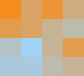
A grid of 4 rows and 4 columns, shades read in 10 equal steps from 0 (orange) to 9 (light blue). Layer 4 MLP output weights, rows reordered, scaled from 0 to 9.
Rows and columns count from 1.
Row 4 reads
8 8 6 5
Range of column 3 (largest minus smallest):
5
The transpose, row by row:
0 2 7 8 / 3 3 9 8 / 1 5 5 6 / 4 6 2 5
